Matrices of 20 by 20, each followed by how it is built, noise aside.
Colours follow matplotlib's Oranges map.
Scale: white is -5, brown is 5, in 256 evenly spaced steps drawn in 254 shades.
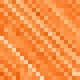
Toeplitz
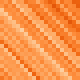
Toeplitz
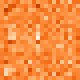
low rank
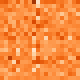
low rank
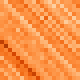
Toeplitz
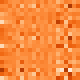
low rank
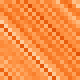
Toeplitz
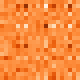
low rank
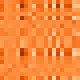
low rank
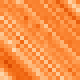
Toeplitz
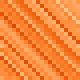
Toeplitz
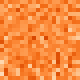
low rank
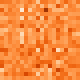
low rank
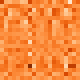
low rank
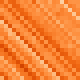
Toeplitz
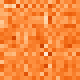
low rank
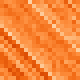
Toeplitz
